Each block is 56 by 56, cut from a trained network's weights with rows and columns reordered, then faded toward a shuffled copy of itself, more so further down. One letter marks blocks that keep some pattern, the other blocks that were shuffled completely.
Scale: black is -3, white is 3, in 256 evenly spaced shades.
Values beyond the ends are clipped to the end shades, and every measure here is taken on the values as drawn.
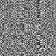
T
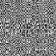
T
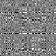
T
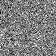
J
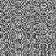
T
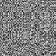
T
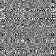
T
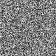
J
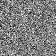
J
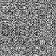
T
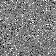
J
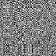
T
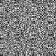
T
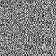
T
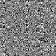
T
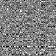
T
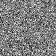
J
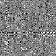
T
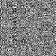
T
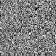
T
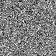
J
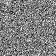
J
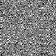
T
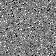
J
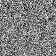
J
